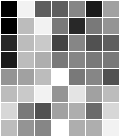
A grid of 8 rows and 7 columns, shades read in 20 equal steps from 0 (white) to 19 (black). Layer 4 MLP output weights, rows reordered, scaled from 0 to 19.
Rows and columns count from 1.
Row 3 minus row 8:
11 -3 -5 14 3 7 11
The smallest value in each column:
3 1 1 0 2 6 1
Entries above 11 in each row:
4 2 4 1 1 0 1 0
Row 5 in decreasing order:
13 10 9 8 7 5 0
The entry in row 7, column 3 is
13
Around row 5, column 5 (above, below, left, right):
9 2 0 9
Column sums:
92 45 51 61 67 83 59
